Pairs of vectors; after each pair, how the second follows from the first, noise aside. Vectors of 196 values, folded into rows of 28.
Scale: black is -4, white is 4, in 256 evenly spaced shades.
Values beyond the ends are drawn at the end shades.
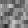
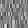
sign-scrambled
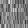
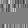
partly zeroed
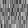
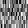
scaled up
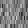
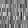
sign-scrambled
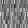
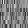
negated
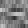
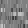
partly zeroed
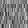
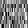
scaled up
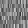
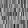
negated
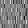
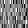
scaled up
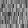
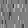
partly zeroed
